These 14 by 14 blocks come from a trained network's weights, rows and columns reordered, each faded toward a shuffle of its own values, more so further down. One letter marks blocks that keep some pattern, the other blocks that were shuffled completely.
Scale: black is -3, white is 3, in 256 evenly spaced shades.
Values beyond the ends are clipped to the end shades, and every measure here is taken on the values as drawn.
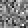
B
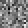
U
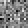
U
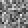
B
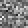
B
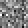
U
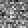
B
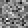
U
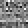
U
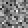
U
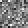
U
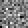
B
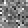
B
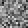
B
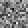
U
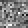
B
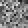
B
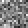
B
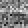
U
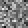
B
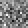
B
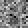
B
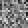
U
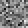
B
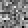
U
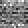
U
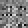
U
